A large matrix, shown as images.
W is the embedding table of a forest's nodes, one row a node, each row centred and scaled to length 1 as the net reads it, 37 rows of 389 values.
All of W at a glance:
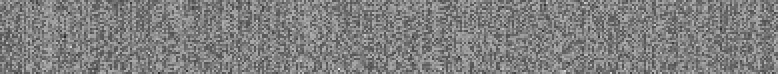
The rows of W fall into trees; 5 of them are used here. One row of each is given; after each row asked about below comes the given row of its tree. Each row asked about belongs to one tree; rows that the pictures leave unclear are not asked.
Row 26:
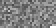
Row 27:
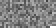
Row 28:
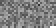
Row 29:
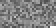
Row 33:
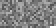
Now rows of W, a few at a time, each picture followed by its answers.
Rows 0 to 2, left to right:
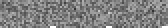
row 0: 28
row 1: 27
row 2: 33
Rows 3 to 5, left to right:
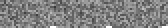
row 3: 28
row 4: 28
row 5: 33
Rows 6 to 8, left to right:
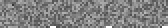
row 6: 27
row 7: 33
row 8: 29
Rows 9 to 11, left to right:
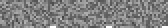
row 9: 33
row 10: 29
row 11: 27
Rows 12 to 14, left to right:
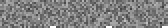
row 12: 29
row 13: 27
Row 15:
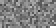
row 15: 27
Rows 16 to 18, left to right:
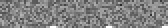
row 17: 26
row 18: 26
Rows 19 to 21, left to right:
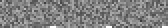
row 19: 33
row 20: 28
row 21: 29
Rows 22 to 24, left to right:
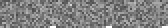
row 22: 26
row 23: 33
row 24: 33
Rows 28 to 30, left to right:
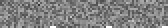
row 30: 28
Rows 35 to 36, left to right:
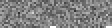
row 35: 29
